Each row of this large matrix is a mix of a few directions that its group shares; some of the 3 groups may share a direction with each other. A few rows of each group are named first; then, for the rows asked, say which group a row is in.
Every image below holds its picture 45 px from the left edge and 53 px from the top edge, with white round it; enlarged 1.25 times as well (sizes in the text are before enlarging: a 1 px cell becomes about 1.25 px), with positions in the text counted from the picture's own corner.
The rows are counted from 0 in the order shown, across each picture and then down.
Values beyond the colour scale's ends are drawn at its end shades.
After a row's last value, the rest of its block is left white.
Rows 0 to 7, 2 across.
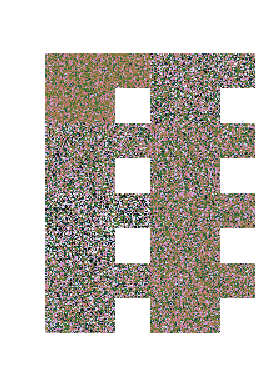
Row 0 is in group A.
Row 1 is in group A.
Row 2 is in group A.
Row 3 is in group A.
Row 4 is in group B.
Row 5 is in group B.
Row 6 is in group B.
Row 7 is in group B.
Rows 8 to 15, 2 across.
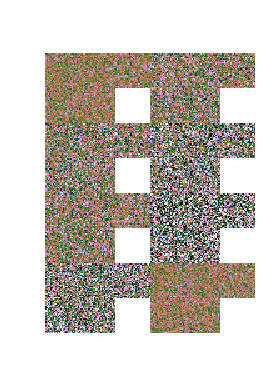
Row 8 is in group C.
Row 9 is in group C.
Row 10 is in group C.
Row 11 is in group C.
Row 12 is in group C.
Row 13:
A
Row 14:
B
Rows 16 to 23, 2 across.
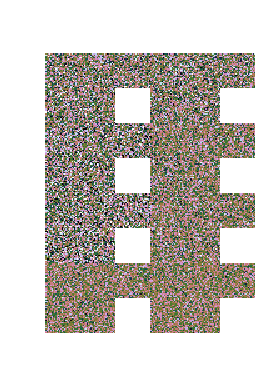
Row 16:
B
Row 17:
B
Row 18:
A
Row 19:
C
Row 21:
C
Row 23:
A
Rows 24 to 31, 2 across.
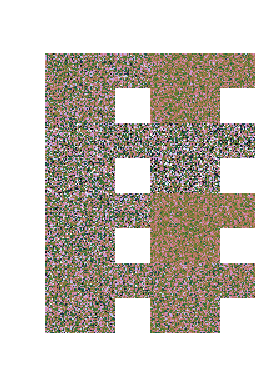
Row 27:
C
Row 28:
B
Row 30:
C
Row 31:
B
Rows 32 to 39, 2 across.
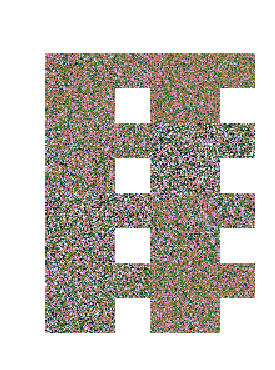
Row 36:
B
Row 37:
C
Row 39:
A
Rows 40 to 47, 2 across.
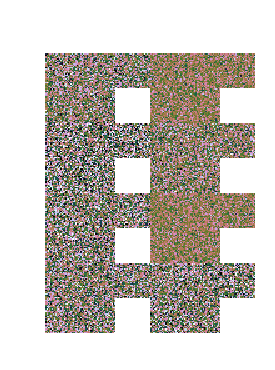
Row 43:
B
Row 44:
B
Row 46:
B
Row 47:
C
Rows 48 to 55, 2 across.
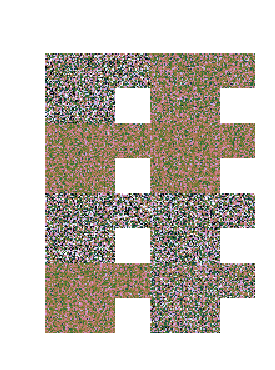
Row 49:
B
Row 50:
B
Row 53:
B
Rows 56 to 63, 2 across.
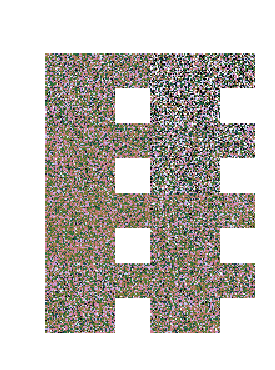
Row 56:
B
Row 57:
C
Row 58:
C
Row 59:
B
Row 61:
C
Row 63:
C
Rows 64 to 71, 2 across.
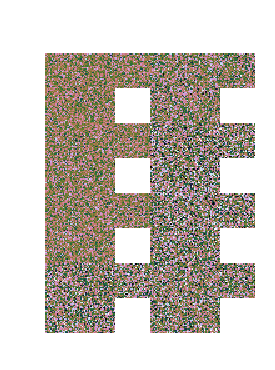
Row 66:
B
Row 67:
B
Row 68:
B
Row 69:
B
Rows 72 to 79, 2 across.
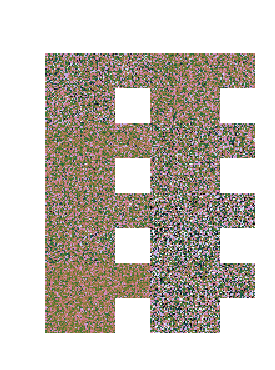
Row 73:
A
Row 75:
C
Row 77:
C
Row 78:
B
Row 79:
B
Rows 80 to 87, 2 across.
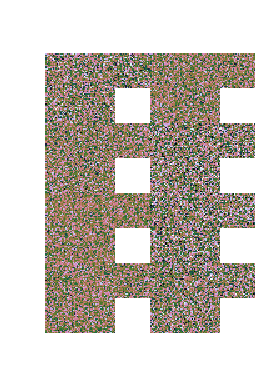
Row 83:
B
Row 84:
C
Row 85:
C
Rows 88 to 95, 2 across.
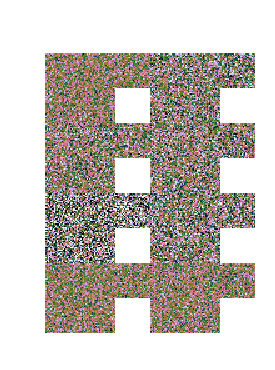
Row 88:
C
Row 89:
C
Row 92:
A
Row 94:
C
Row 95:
A
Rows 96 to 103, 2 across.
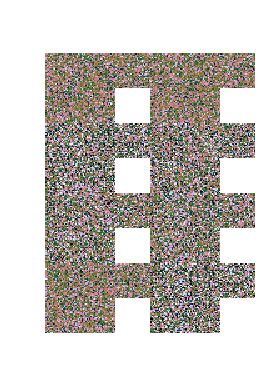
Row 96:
B
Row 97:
A
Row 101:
B
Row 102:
C
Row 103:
B
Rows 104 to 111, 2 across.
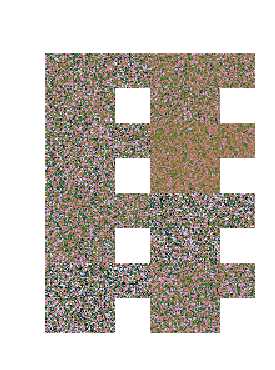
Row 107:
A
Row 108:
B
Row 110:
B
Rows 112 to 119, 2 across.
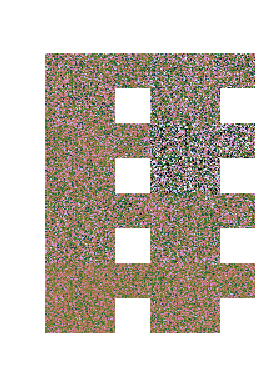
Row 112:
C
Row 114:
B
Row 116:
A
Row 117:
B
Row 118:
C
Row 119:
B
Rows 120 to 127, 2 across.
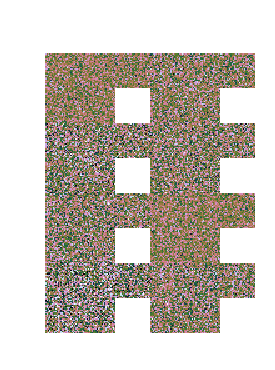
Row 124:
B
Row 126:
C
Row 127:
C
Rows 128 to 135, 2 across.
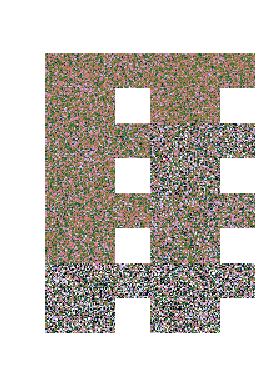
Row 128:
A
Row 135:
B
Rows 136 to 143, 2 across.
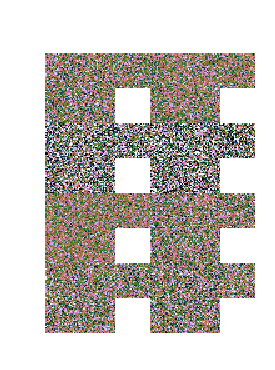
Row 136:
A
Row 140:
A
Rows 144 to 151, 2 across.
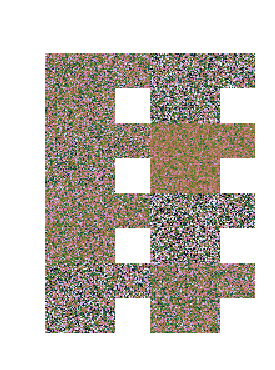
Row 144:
A
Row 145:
C
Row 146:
B
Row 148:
A
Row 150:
A
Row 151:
C
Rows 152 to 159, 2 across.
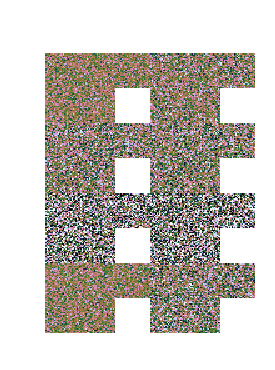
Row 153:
C
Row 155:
C
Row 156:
C
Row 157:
C
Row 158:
A
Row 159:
C
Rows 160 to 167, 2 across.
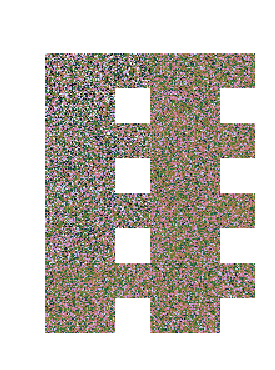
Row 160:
C
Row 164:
A
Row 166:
C
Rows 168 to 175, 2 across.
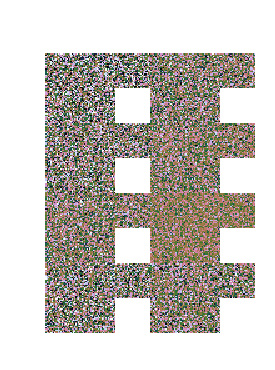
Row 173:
B
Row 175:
C
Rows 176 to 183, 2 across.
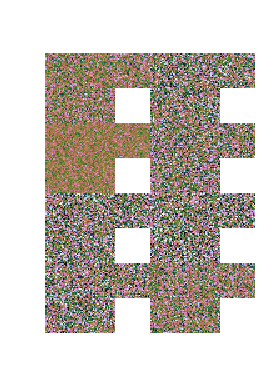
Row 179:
B
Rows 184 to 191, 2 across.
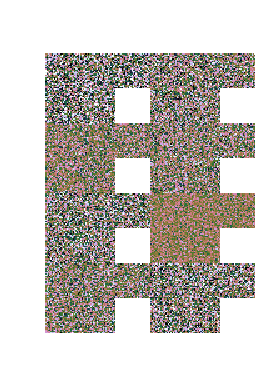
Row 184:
A
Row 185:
B
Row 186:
B
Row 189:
C
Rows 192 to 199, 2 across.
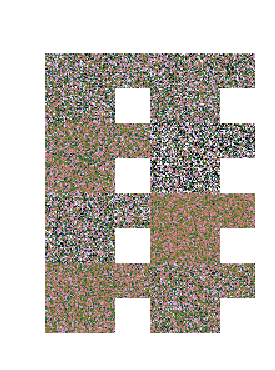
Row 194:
A
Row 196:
C
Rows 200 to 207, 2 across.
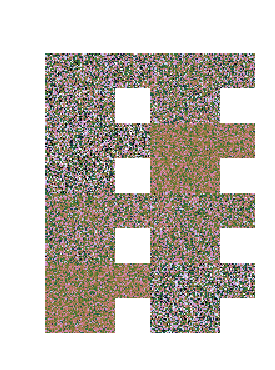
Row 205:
C
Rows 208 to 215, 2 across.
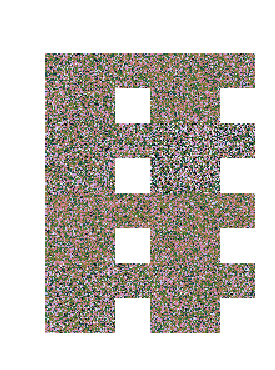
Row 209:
B
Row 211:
B
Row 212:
C
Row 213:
B
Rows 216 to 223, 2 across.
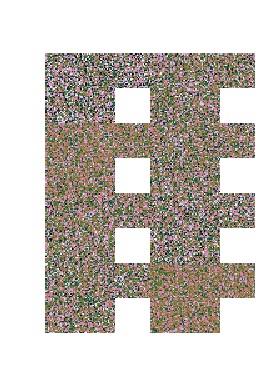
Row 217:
A
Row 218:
B
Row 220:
C
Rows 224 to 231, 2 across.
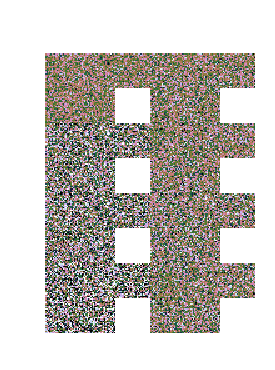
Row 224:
B
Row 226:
B
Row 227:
A
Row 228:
B
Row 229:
B
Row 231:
C
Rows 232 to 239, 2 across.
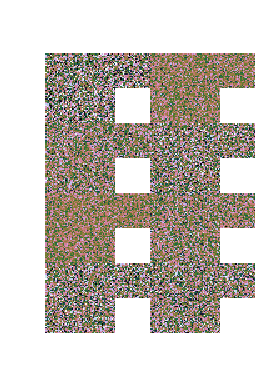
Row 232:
C
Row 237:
A
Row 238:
C
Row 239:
A
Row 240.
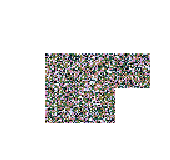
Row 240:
A
